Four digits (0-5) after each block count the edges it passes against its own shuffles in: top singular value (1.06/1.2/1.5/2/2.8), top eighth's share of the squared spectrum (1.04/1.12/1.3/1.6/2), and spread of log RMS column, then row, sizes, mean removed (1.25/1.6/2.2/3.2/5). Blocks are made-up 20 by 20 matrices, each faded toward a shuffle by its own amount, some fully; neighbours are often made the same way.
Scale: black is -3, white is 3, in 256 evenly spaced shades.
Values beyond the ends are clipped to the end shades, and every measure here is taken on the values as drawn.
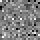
1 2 0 1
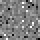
0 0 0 0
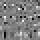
3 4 1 1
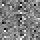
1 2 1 0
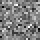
1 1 0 0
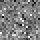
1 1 0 0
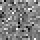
0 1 0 0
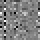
3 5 2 1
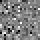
2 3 1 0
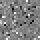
0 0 0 0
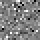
0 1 0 0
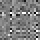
3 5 2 2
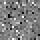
0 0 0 0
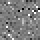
0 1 0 0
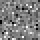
0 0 0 0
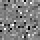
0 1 0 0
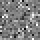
0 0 0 0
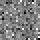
0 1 0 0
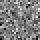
1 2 0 0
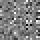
3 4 2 0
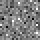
0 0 0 0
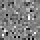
1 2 1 0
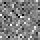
0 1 0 0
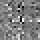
3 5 2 1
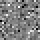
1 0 0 0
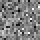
1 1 0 0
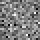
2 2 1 0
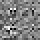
3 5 2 2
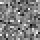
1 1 0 0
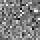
1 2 0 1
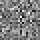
2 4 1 1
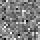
1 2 0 0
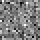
1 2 0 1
